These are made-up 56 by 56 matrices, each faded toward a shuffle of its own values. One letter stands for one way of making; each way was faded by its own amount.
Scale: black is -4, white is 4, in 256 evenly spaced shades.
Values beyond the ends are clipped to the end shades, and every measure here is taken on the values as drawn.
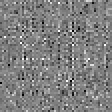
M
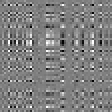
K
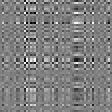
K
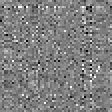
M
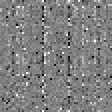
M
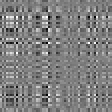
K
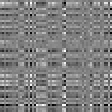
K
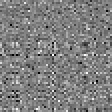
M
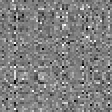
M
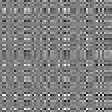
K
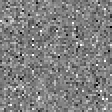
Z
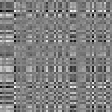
K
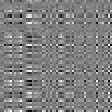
K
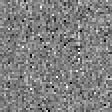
Z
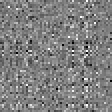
M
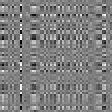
K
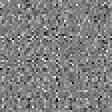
M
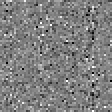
Z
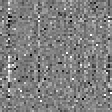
M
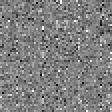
Z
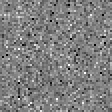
Z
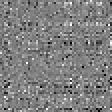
M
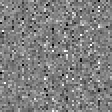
Z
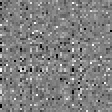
M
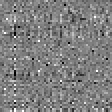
M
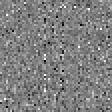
Z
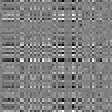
K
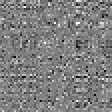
M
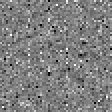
Z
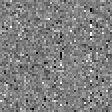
Z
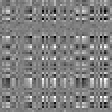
K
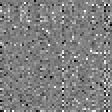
M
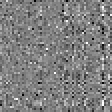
M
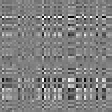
K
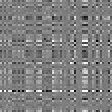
K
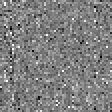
Z
